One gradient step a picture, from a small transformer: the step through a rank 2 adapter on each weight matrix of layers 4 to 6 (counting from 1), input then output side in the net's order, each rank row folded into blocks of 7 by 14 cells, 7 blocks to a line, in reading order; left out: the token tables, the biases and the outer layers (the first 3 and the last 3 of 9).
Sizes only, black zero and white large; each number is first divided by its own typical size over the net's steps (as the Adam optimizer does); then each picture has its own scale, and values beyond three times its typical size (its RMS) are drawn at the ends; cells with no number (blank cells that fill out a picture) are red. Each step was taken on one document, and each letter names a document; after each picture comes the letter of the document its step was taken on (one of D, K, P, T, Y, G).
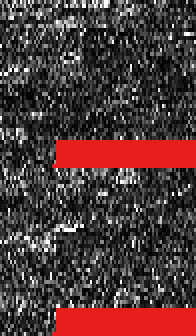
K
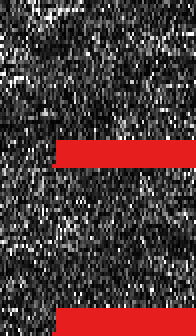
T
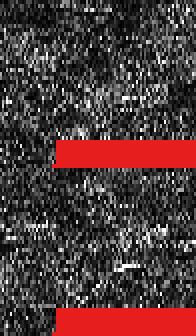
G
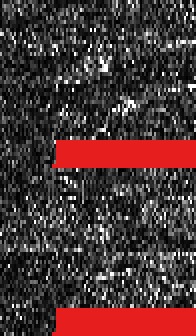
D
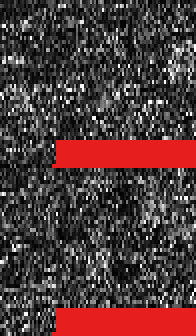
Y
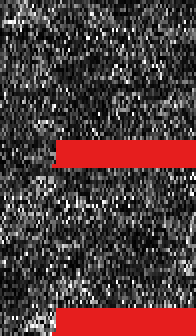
Y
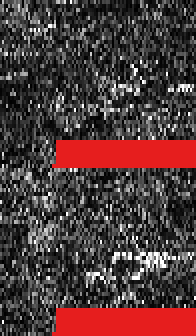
K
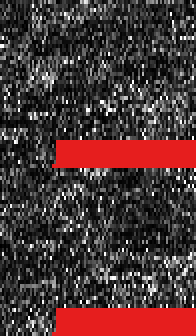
T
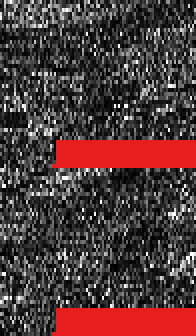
Y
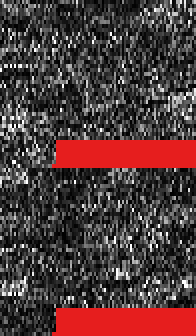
G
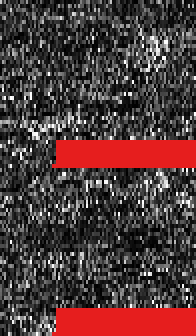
Y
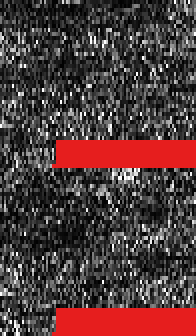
G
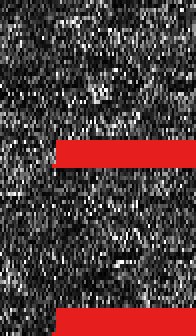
G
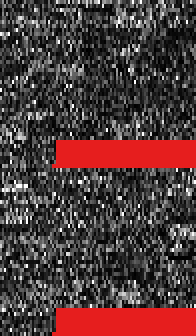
K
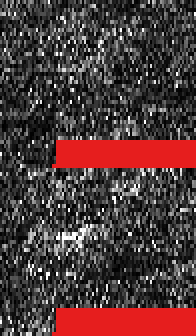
D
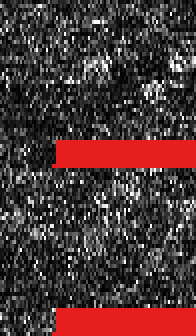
D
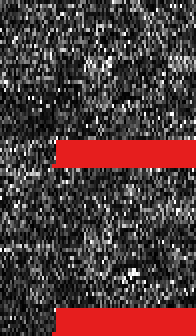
D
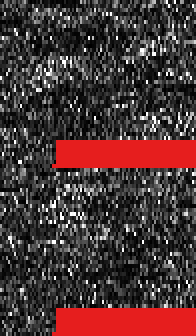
T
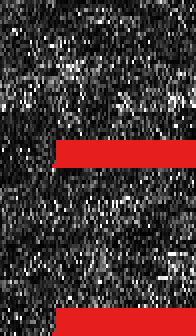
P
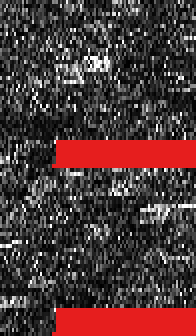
D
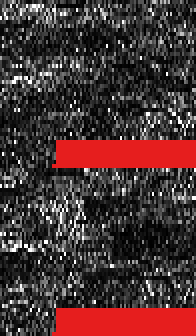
T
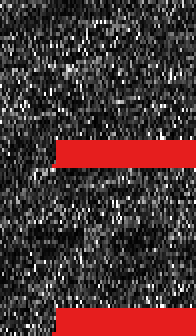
P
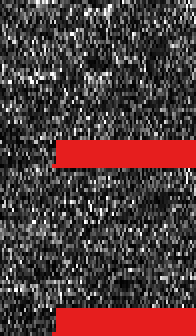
G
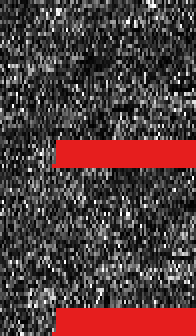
K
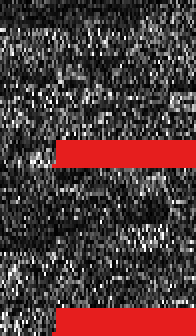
G
